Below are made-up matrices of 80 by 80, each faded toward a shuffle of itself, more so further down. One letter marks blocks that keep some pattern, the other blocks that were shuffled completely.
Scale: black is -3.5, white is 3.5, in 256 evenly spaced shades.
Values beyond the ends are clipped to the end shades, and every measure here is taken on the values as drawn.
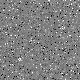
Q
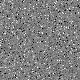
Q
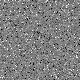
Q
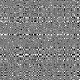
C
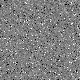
Q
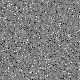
Q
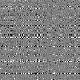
C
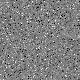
Q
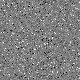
Q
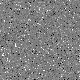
Q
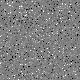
Q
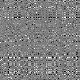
C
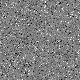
Q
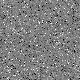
Q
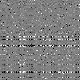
C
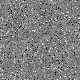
Q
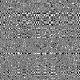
C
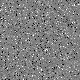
Q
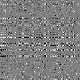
C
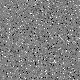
Q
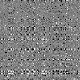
C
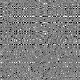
C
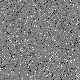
Q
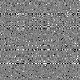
C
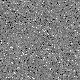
Q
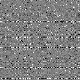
C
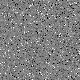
Q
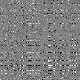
C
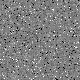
Q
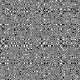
C
